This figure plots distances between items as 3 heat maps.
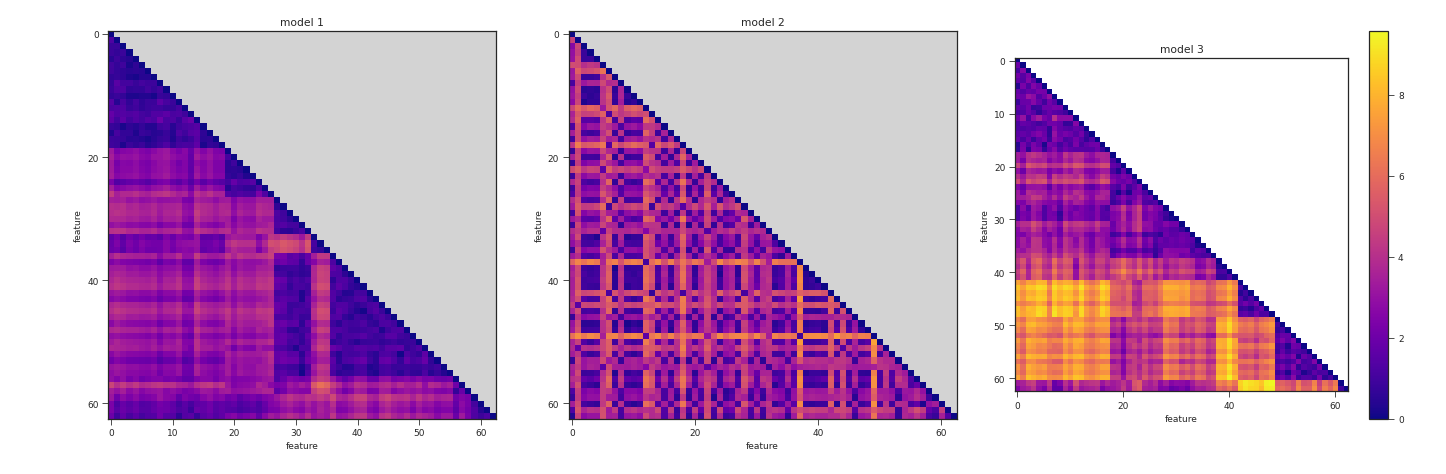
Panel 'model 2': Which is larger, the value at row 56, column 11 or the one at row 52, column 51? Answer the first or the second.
the second
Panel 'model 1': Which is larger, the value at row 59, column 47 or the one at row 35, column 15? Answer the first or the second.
the first
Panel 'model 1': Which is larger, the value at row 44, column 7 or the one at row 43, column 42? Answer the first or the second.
the first
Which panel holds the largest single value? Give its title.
model 3
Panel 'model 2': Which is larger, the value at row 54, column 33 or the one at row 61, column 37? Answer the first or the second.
the second
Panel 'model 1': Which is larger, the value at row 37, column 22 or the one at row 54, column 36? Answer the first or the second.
the first
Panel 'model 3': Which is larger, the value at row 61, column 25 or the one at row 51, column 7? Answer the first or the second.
the second
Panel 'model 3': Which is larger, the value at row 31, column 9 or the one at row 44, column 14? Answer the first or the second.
the second
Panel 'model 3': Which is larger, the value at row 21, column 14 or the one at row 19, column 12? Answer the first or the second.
the second
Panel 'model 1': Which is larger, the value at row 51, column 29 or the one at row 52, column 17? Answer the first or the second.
the second
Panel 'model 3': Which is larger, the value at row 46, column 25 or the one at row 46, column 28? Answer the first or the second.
the second
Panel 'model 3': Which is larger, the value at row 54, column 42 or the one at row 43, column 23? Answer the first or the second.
the first
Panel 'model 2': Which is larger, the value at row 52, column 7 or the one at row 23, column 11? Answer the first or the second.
the second
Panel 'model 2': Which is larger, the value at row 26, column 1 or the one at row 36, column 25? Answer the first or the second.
the first
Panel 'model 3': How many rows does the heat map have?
63
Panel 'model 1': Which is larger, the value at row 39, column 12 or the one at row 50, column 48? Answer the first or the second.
the first
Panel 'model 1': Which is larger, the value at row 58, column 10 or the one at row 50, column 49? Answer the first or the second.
the first
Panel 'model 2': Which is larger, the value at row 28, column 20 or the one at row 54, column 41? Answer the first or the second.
the first
